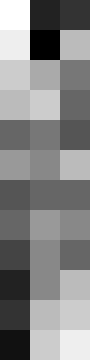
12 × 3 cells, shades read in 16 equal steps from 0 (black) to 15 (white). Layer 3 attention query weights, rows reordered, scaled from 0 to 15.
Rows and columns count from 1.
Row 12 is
1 12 14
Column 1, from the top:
15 14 12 11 6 9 5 6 4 2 3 1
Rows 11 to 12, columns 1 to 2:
3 11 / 1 12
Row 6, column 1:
9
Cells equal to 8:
4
